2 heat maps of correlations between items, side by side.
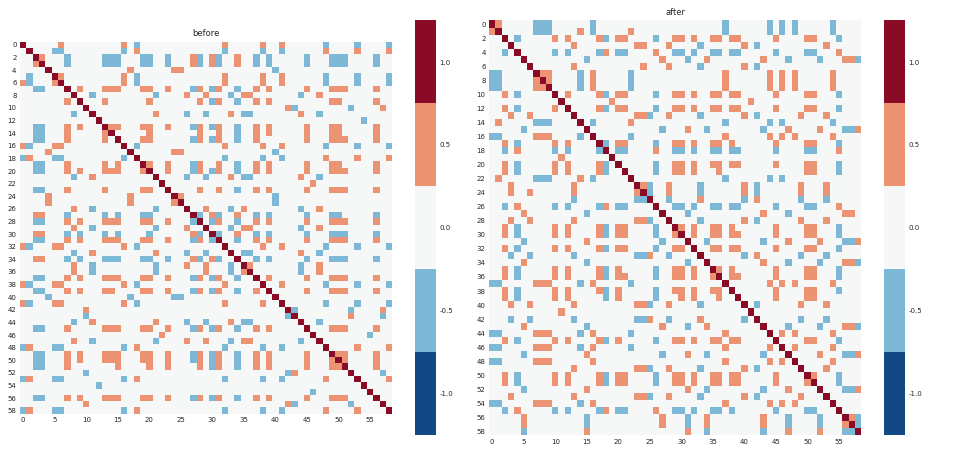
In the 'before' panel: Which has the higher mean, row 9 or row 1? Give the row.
9
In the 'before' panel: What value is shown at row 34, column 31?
-0.5
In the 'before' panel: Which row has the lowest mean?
34
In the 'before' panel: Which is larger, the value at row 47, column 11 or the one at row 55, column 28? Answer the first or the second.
the second
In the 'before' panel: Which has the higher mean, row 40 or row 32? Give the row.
32
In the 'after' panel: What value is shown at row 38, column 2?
0.5
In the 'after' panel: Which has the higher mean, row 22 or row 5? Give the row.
5
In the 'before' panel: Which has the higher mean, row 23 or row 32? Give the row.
23
